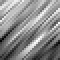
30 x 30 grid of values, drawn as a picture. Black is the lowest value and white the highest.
Grain: diagonal, up to the right. Slope: up to the top. Ninth with the highest average: top left.
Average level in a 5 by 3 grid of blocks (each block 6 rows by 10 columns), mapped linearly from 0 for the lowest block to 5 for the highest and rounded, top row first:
544
444
233
131
020
